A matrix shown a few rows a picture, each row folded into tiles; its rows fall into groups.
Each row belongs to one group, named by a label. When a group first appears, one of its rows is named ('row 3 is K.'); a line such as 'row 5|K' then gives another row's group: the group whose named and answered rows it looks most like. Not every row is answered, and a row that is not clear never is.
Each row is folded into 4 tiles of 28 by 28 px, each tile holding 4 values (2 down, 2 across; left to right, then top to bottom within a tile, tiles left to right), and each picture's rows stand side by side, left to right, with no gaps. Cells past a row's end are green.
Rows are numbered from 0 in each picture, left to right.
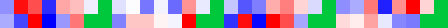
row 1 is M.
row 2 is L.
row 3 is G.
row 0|G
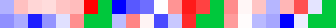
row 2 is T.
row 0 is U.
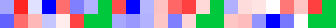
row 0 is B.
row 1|T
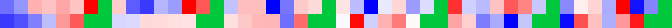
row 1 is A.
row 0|U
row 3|L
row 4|T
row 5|B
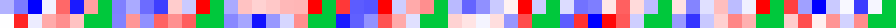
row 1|L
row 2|U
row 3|A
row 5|L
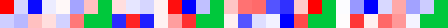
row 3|L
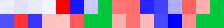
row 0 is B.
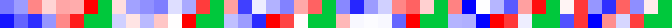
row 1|M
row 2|A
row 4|A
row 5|B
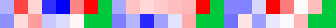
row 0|G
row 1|U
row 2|U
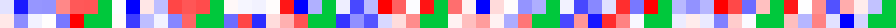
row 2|B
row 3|U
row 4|M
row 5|L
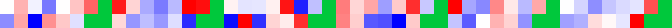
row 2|B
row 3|T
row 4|A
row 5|M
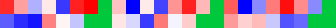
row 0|A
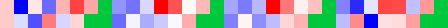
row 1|U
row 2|U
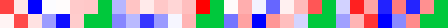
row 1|U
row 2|L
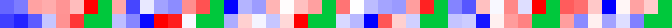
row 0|U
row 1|A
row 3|A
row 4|U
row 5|G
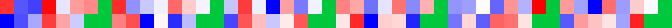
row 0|A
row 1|T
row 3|L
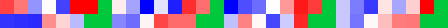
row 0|A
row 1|A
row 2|U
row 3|A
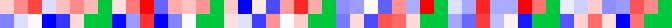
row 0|G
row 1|G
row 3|L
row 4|G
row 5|G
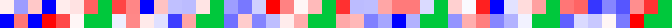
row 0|L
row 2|U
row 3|T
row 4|G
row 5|M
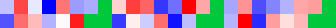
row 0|B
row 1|G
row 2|L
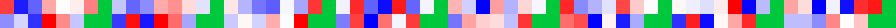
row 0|A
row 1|L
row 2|M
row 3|B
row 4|M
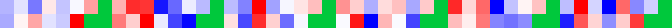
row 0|M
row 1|G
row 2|G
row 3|L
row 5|B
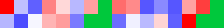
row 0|A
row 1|M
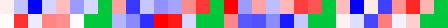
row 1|A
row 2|T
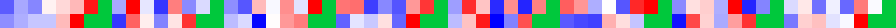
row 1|B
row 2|U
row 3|M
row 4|B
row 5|A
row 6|B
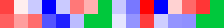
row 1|G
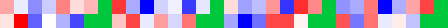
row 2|A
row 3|G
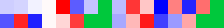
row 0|B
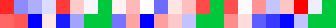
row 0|T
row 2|T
